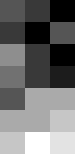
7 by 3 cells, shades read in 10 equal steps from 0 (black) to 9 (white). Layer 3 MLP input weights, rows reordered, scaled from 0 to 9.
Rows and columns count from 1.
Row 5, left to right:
3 6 6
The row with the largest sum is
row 7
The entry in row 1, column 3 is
0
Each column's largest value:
7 9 8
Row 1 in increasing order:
0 2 3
